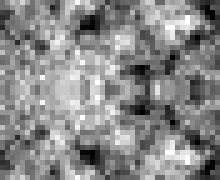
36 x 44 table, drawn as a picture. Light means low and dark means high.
The field is mottled with small blotches. The top and bottom halves mirror each other. The values follow a bell shape. No single row or column stands out from its neighbours.
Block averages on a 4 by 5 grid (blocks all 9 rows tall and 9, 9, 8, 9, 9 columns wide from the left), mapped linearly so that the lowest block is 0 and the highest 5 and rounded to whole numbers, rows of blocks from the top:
42414 | 20154 | 20154 | 42414
